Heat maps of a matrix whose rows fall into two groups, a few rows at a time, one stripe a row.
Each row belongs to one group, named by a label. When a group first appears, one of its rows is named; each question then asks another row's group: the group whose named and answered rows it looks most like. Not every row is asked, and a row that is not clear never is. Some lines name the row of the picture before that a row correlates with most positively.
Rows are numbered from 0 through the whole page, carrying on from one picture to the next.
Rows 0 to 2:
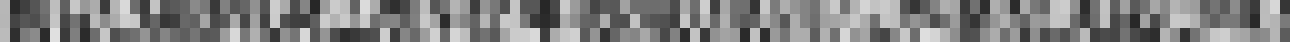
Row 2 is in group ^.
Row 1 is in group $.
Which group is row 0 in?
$
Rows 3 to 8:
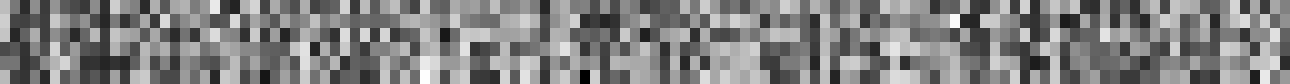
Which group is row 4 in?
^
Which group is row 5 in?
$
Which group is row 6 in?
^
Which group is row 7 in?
^
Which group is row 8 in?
^
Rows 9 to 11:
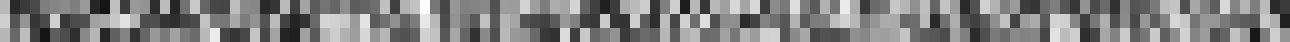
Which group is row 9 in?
^
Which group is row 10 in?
$
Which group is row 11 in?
$
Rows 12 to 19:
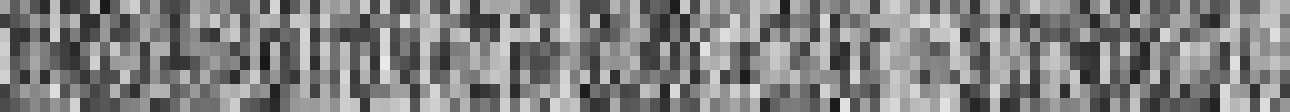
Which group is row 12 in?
$
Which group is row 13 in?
^
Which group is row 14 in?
^
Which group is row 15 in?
$
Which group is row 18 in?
^
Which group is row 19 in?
^
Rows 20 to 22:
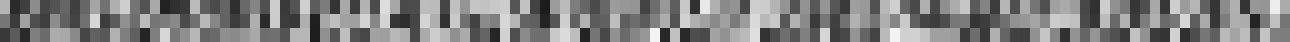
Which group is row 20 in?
$
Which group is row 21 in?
$
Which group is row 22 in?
^
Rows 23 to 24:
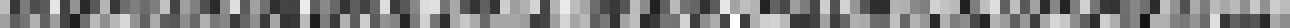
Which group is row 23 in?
^
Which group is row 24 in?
$
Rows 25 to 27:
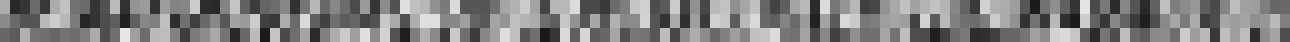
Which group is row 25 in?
^
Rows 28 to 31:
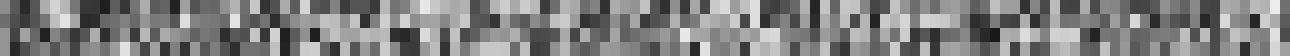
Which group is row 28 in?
^
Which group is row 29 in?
^
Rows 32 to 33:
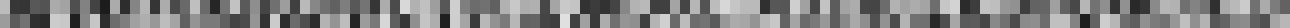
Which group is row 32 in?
^
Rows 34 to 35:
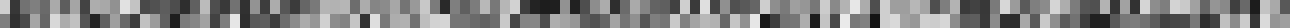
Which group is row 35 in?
^
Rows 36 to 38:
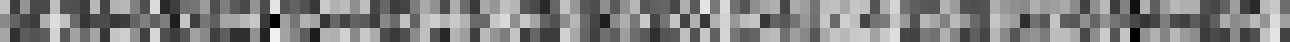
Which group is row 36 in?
$
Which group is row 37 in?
^
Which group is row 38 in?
$
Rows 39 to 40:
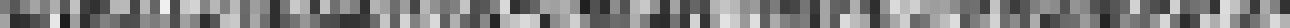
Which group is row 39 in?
^
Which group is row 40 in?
^
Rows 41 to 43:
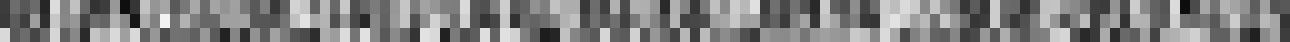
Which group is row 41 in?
^
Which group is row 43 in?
$
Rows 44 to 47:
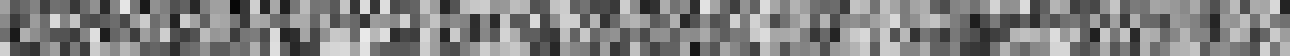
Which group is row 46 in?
$
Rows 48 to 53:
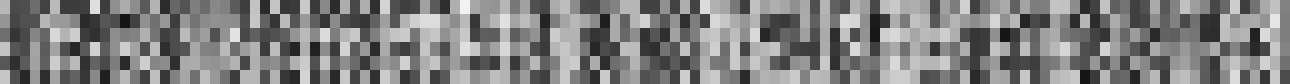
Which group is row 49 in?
^
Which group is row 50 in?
^
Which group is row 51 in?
$
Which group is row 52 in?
^
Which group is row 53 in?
$
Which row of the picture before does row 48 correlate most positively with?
44
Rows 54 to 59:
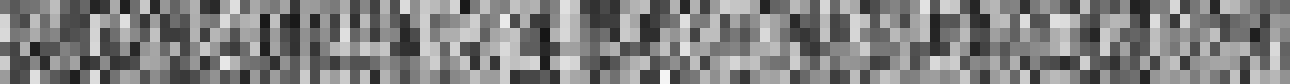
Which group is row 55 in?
$
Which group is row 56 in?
$
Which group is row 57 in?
$
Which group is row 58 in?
^
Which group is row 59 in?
$
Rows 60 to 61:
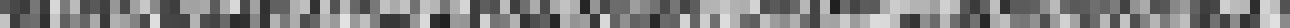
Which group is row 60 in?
^
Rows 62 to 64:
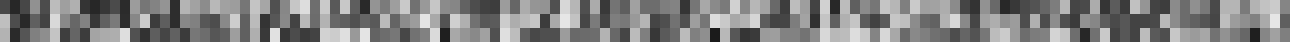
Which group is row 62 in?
^
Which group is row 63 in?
^
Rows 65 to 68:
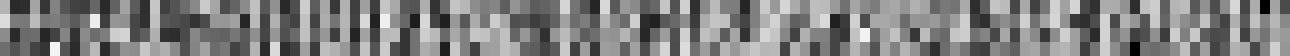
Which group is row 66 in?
$
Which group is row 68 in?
$
